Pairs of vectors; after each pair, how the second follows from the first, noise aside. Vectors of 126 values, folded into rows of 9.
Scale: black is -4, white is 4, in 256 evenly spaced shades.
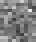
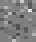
partly zeroed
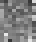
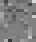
partly zeroed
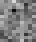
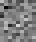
shuffled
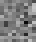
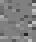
partly zeroed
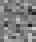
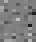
partly zeroed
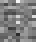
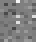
partly zeroed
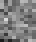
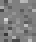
partly zeroed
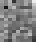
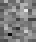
shuffled
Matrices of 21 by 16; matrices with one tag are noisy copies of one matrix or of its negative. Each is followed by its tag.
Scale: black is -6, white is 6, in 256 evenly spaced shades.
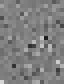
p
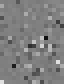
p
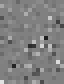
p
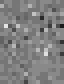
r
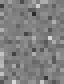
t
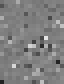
p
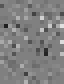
r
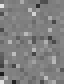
t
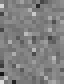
t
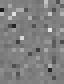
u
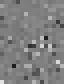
p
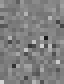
p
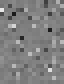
u
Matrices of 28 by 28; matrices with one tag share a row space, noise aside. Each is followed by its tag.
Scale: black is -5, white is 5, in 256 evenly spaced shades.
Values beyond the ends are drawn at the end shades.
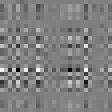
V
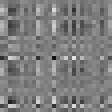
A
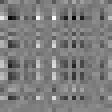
A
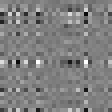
V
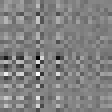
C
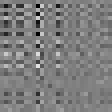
C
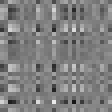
A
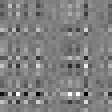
V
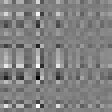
C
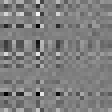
C
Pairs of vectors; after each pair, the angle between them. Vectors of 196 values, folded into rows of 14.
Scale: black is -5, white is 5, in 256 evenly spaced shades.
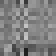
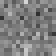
partly opposed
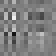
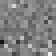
orthogonal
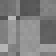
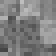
nearly opposite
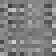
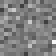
partly aligned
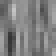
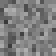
partly aligned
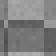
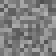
orthogonal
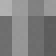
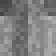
nearly opposite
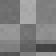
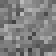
partly aligned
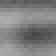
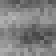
nearly parallel
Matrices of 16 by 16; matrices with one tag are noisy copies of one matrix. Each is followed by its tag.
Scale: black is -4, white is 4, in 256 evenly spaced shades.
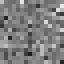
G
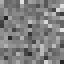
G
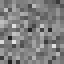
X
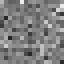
G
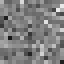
G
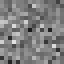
X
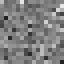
G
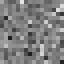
G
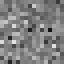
X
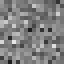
X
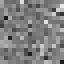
G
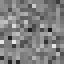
X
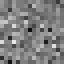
X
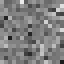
G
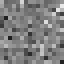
G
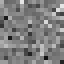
G
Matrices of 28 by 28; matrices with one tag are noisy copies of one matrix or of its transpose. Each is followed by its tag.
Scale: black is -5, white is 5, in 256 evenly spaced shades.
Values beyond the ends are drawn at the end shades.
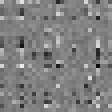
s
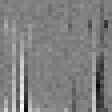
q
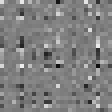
s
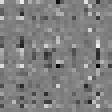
s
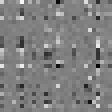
s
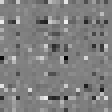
s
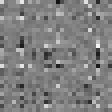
s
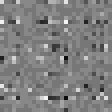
s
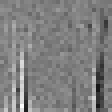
q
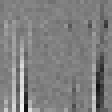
q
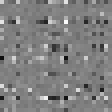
s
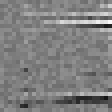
q
